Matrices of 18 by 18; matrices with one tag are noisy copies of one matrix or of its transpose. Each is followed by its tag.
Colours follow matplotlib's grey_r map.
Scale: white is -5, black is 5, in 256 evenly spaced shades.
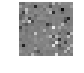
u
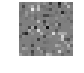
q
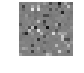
q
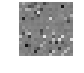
u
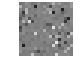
u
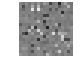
q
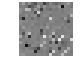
u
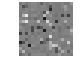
q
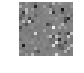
u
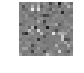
q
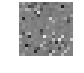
u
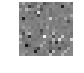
u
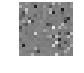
u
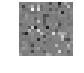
q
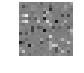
q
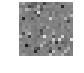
u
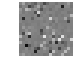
u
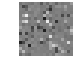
q
